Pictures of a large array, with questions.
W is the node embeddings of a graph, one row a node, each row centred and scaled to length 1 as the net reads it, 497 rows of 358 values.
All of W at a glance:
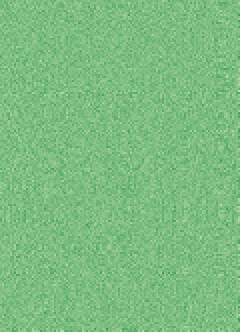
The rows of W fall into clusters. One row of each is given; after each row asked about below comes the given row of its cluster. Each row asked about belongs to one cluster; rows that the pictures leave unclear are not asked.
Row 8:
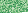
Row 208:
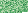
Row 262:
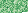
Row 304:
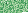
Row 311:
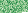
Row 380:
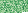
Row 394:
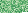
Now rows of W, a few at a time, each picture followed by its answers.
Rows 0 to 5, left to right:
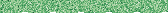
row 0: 304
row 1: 380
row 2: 208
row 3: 8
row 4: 8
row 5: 304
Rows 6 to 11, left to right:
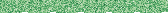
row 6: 394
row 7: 262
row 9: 262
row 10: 262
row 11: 8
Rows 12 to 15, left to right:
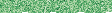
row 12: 262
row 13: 208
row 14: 304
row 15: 311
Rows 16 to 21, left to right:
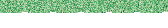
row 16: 311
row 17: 208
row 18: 8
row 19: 380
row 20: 262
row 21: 380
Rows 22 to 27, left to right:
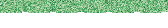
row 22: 208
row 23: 208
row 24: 8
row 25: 304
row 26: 380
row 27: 311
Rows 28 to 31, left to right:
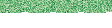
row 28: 8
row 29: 208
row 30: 262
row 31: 380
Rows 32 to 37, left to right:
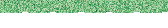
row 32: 380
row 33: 394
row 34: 304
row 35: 394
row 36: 311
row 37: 208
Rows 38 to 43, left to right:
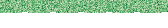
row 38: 304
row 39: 380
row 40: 262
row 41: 208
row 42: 394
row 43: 8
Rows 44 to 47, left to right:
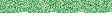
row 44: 8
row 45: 304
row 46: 311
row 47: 394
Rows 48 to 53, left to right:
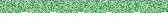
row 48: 394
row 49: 380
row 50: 208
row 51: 262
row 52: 380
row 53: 8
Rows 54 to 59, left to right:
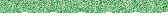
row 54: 380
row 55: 208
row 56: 8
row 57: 311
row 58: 304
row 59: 380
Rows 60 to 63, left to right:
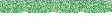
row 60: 311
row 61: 304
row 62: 380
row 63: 8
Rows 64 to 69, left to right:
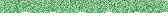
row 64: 380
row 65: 208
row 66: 380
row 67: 311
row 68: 208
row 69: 394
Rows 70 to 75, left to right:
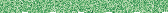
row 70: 208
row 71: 304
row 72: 208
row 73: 8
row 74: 304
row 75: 380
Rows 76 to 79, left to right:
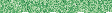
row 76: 304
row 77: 394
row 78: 311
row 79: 380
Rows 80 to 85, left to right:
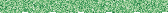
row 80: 208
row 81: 394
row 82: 380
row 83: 262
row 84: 304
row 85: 394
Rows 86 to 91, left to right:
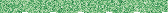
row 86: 394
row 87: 262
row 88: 311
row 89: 380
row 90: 311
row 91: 262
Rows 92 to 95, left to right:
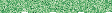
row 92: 311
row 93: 8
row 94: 208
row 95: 304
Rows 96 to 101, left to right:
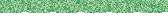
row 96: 304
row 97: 208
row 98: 304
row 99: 208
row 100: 380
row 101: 394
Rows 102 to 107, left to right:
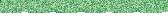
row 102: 311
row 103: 8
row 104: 8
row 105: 311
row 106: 8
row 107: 380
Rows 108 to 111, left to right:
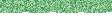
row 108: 262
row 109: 311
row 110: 380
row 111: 208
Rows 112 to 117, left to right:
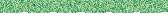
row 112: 304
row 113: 394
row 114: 394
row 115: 394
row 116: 304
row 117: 8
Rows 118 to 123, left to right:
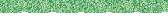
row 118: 311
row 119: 304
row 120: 380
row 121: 304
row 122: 304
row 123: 311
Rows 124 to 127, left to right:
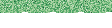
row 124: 380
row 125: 8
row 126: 304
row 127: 8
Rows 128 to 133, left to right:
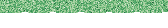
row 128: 8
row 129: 311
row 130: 304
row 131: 208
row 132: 304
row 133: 208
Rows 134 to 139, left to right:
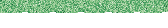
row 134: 394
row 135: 8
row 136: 8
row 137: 394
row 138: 380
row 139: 380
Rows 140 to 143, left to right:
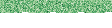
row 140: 380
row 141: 394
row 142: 394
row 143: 394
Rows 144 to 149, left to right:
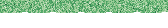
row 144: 394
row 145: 304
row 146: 380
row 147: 394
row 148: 8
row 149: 311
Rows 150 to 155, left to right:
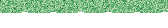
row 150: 311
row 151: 262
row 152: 311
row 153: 304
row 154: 262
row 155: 304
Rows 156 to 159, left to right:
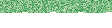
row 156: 208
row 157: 380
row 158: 208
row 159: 311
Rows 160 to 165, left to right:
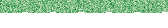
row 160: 394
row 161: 380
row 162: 304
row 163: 311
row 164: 262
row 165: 311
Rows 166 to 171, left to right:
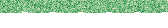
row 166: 311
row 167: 394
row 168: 394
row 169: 208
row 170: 262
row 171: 394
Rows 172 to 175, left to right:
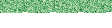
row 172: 208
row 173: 262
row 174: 208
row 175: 262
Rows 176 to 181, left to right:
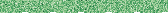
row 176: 394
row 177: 394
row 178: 208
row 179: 304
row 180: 380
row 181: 304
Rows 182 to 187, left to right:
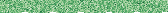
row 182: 8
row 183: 311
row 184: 311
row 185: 380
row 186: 304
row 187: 394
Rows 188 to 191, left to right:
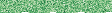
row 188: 8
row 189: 311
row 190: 8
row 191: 394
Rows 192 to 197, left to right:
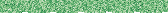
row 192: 394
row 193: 304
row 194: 311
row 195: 208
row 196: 208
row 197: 208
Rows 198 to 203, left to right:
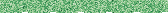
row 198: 380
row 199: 262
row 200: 311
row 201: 208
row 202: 394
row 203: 394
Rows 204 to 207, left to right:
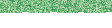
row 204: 262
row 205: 208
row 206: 394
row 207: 8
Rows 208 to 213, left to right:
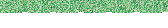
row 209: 380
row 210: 380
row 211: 8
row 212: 304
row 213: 380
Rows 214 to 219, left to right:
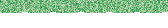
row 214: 311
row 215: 262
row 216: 8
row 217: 380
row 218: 208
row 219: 380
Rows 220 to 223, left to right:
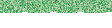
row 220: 304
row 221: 380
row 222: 311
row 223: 8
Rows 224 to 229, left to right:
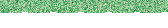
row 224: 311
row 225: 208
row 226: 311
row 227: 304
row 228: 208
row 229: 8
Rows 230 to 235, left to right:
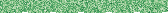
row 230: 208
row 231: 208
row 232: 262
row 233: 304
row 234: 380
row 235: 262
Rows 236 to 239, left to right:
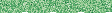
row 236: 394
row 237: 304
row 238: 8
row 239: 8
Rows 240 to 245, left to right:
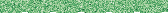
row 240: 394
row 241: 262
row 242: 8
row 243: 394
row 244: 208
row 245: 8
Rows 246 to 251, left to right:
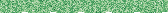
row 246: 311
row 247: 262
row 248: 311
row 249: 311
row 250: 262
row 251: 208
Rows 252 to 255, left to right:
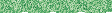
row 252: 304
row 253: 304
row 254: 304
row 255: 208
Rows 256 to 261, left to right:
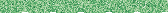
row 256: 311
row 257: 208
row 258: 8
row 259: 8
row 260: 304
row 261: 394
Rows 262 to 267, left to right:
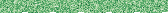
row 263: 8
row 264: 304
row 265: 380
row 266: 262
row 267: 262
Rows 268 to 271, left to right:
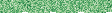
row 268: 304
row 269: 208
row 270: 380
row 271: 380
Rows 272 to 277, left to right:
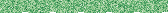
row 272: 262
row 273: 311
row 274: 262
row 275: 208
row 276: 394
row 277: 380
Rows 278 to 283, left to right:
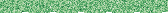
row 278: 262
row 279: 394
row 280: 208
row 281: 208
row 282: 262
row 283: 262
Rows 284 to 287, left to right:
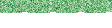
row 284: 394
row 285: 262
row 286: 304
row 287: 311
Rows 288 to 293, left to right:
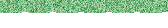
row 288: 311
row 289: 311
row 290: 262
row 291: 304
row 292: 380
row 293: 262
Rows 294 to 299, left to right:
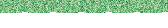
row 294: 208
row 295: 380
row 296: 262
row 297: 311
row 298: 8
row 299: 304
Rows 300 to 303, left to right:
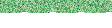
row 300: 394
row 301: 311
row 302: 304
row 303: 394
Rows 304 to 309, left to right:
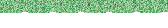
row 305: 311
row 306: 380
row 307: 380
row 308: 304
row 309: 304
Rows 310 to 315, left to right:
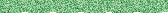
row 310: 8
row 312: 8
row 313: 380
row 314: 8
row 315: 311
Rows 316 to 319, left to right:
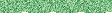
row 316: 311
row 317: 304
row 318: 304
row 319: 311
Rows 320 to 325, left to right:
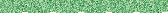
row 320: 262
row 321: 304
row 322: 380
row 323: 311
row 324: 304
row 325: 380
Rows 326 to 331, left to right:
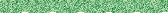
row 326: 311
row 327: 311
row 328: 304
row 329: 394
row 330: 304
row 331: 304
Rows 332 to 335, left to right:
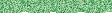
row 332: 304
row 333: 208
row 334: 8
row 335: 311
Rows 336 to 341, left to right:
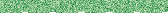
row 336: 380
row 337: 8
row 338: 380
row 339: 8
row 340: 311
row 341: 262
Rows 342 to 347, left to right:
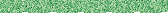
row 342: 262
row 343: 304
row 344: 394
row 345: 208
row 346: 380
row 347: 304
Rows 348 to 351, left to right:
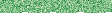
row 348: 262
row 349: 208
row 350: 304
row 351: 8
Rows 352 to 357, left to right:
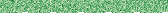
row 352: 262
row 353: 262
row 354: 394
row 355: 394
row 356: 380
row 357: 380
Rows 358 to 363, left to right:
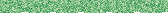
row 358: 8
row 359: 394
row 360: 262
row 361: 208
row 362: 380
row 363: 394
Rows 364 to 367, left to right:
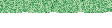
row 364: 208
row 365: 380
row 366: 311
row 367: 8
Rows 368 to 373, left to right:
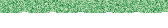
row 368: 311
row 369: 311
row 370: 394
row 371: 262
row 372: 394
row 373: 311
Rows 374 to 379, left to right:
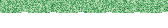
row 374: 311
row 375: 380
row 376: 380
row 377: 304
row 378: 262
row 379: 262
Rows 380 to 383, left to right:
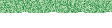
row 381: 304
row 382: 394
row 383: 394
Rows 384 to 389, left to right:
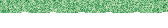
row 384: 311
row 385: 311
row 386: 262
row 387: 394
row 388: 8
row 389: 380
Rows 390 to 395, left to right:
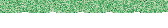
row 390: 8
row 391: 311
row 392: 380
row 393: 380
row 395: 208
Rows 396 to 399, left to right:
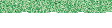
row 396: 394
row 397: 304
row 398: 394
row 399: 311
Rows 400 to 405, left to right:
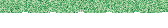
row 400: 262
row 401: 262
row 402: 380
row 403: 304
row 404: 208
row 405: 8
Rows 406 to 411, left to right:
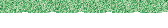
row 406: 208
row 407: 304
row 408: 304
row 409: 304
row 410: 304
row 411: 311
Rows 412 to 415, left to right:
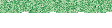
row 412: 380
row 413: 311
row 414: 262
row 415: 380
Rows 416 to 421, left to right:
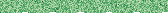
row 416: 208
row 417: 8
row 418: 304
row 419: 304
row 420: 394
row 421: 262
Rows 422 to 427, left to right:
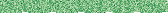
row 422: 208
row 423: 304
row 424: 208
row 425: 311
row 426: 311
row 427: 394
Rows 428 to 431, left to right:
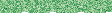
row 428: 311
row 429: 311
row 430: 8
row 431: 208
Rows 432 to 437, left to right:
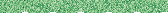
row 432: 380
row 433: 394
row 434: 311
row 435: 304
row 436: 380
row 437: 394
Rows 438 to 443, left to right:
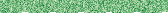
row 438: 311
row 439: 394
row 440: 262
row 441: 380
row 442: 8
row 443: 311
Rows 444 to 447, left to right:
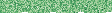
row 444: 8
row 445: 208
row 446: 380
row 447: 304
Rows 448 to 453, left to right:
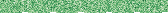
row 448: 262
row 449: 380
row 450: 311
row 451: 208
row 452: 380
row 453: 262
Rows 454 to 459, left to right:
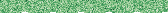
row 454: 311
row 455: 208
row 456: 262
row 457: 8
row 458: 304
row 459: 208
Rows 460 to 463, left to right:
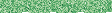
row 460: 262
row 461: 208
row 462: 394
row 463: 208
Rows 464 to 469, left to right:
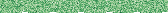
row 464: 262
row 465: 8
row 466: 208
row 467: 262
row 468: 8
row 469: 208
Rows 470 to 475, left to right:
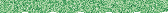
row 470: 380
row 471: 304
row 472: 311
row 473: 8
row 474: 262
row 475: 8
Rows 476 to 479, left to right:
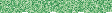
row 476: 394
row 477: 380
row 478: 208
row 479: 380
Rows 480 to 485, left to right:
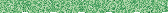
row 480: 380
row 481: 208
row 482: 208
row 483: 394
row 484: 304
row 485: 262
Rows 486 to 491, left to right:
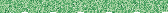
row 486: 8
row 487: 262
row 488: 311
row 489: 304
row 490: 304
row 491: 380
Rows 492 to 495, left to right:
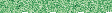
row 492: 262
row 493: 380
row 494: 262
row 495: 380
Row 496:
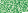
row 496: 380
